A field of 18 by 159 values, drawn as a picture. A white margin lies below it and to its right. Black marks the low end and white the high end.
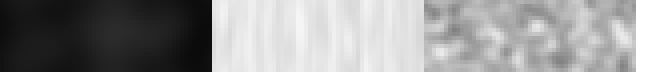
It is made of 1 by 3 panels. Panel 1,1: very low, smooth, faint in contrast. Panel 1,2: very high, streaked downward, faint in contrast. Panel 1,3: high, blotchy.
